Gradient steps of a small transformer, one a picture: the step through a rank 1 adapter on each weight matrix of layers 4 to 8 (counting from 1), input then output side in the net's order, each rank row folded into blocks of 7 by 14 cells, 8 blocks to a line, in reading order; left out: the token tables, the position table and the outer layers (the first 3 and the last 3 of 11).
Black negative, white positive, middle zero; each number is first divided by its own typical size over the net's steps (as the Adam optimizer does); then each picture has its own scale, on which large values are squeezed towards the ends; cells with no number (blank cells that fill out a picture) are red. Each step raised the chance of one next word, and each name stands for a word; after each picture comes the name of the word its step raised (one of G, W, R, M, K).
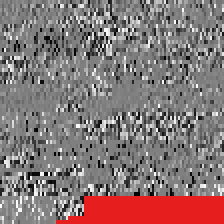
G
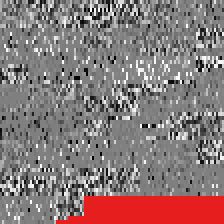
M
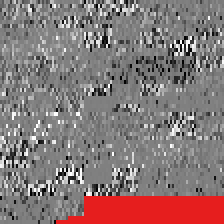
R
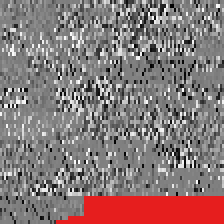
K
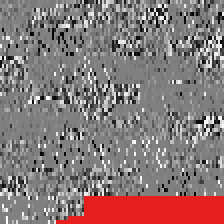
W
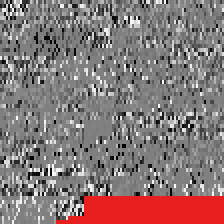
G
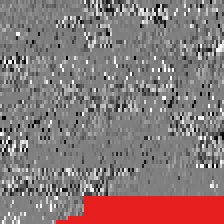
G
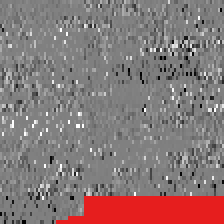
R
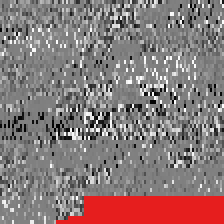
M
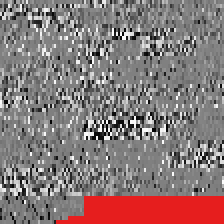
K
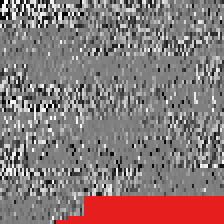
K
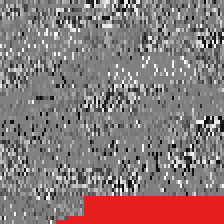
M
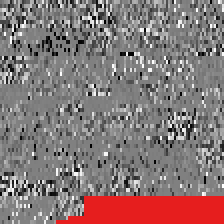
G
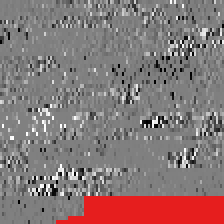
R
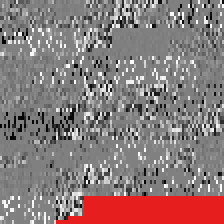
M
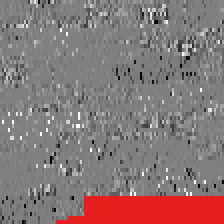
R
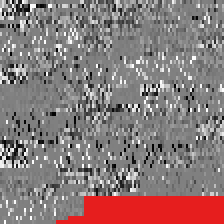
M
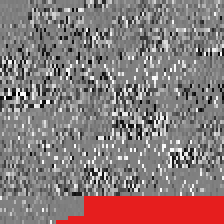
W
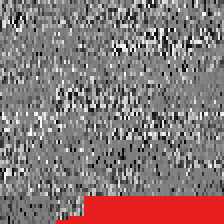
K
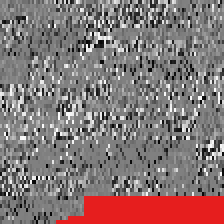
K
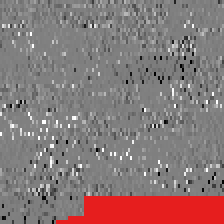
R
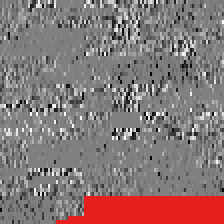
R
